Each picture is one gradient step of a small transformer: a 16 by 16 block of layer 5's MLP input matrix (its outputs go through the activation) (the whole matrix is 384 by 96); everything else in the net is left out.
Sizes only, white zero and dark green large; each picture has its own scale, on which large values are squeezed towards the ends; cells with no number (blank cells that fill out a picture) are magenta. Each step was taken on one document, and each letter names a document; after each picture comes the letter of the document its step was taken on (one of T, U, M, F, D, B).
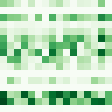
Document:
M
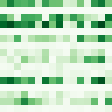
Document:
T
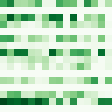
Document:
M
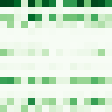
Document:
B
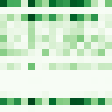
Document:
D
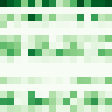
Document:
B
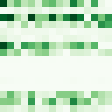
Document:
B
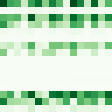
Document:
B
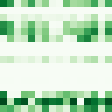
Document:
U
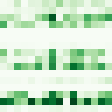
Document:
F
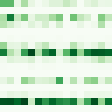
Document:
M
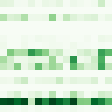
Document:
M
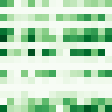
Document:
U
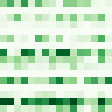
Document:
M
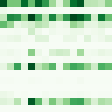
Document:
D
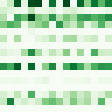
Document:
D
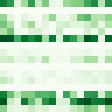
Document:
U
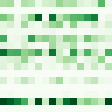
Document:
F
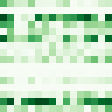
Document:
U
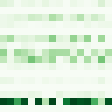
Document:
M
